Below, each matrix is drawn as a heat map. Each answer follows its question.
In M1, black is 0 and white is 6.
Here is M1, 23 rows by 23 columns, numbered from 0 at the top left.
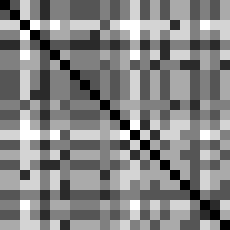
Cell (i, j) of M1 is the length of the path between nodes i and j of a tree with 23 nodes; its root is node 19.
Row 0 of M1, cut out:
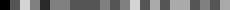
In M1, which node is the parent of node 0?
4
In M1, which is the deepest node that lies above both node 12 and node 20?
4
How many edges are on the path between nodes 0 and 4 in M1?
1
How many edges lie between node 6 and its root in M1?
1
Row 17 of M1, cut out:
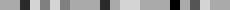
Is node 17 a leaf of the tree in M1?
no
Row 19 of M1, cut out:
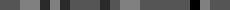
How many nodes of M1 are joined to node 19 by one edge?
3
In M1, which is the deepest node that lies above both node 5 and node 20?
4
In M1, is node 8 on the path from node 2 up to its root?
no
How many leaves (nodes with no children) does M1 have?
13
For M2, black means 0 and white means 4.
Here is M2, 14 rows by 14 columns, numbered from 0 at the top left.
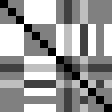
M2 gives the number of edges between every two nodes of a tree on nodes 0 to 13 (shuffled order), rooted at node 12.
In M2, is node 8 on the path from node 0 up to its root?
yes
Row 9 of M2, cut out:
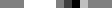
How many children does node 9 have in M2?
0
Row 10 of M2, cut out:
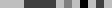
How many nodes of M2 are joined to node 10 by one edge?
5
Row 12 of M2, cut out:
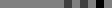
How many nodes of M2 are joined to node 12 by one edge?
2
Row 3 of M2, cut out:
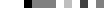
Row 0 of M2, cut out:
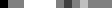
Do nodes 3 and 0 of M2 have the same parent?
no
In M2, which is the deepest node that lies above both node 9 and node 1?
8
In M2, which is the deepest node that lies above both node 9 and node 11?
8
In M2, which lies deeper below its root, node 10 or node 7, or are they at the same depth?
node 7
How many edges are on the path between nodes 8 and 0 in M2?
1
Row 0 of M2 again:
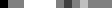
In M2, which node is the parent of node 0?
8
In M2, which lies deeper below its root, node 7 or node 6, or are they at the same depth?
the same depth
